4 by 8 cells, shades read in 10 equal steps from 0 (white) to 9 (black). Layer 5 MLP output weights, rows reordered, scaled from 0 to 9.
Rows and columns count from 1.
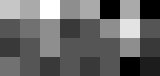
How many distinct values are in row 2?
5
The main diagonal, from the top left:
2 5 4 6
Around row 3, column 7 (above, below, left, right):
1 9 6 7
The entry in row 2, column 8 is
6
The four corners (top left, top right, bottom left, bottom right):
2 9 5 8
